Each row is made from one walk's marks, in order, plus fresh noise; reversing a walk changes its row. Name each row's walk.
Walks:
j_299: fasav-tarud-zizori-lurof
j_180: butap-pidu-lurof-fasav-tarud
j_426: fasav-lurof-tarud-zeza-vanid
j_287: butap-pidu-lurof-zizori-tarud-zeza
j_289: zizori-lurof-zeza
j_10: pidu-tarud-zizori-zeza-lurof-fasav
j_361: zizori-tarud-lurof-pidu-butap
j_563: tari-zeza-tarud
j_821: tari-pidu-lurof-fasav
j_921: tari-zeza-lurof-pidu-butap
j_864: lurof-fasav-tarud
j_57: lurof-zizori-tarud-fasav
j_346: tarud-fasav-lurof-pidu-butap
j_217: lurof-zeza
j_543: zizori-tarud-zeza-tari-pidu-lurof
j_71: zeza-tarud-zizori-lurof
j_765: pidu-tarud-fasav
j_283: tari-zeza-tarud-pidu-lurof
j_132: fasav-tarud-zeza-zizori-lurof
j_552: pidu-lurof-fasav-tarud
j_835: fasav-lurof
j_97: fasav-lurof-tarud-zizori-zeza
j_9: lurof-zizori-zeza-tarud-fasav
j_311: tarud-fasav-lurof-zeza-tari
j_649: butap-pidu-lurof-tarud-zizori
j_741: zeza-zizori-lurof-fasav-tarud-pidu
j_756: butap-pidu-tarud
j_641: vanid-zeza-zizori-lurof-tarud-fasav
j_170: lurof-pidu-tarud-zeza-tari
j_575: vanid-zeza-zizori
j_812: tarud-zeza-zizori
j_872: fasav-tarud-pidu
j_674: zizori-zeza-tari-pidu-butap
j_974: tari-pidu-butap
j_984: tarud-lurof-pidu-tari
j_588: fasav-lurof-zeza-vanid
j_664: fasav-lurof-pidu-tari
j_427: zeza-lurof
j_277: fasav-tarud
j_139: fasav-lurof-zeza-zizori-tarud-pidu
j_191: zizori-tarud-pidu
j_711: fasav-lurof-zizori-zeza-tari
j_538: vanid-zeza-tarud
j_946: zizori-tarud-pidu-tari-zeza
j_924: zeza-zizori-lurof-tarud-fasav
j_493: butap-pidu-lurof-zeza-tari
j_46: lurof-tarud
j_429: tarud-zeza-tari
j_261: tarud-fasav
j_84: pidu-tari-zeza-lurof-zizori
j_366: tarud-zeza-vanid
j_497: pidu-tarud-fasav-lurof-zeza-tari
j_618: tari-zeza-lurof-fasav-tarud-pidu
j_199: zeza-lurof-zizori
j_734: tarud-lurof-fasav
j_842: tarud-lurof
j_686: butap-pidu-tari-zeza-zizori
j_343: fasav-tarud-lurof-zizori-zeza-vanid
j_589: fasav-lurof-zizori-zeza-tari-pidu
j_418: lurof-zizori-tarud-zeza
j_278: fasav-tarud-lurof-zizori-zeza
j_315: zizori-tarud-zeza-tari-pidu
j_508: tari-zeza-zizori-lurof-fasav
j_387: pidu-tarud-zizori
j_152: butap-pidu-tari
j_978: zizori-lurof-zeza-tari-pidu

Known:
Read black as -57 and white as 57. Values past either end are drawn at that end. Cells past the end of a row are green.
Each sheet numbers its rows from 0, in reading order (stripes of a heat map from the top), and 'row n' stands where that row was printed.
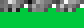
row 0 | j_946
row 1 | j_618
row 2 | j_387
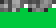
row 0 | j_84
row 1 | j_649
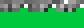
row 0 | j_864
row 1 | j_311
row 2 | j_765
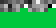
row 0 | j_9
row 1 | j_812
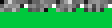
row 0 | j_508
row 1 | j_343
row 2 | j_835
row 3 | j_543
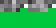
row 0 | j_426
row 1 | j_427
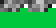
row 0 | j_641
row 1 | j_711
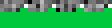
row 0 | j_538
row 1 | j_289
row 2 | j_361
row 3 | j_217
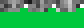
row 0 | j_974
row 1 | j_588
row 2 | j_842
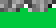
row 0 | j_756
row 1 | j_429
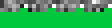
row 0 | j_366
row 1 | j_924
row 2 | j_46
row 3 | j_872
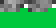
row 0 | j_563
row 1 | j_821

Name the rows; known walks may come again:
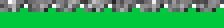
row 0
j_984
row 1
j_311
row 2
j_756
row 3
j_10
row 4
j_921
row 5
j_97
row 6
j_538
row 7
j_649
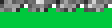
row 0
j_575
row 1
j_664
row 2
j_641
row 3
j_71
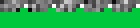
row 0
j_278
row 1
j_741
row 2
j_552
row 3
j_588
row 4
j_139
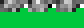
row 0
j_299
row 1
j_812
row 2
j_589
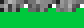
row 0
j_315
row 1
j_261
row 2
j_283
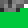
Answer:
j_346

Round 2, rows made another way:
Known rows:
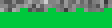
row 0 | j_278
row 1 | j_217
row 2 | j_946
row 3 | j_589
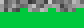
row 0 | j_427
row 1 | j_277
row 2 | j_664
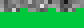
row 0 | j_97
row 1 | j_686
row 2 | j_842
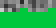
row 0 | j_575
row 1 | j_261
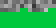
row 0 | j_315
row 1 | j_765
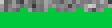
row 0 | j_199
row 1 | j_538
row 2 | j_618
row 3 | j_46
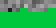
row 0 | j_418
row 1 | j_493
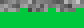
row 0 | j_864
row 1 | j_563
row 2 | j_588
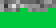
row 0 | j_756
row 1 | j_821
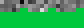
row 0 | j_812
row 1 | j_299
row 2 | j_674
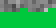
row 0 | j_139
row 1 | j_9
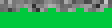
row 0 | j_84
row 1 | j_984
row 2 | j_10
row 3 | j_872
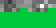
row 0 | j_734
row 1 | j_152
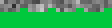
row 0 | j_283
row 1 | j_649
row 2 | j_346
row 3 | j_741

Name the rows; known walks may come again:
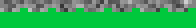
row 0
j_278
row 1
j_343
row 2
j_984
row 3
j_191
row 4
j_57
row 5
j_426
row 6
j_835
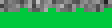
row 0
j_674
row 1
j_497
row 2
j_132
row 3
j_508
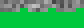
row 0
j_543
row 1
j_46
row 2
j_311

